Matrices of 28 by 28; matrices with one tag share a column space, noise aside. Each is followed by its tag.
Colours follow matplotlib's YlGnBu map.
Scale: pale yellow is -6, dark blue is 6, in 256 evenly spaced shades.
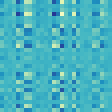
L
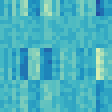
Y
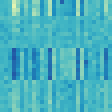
Y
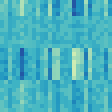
Y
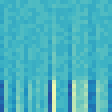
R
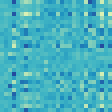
L
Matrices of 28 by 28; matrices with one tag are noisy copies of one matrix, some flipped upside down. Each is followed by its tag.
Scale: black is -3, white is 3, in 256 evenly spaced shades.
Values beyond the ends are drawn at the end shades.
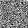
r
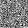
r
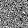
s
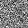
s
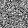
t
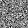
t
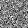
s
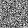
r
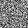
t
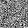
r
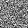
s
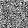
r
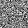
t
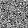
r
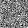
r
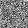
r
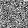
r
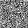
r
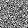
s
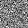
s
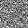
s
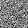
s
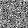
r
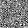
r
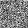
r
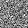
s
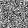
r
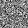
t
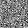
r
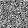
r
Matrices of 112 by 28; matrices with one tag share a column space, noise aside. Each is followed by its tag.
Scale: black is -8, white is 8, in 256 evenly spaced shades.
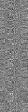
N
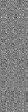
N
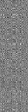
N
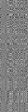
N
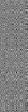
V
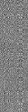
N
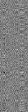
V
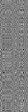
V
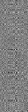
V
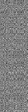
V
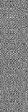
N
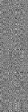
V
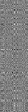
V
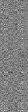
V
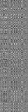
N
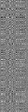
N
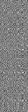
V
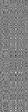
V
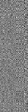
N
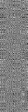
N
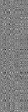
V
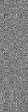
N
